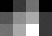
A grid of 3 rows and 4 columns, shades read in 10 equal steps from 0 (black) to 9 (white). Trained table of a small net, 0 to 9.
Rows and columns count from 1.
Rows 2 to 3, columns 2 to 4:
5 6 2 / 6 9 2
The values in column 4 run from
0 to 2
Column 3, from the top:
4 6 9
